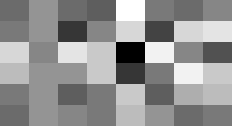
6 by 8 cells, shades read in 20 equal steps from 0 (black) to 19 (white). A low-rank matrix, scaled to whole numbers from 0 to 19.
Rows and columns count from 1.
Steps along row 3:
down up down down up down down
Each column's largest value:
16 11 17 15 19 18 18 17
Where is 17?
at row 2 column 8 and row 3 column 3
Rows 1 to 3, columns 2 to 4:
11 8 7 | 11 4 10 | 10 17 15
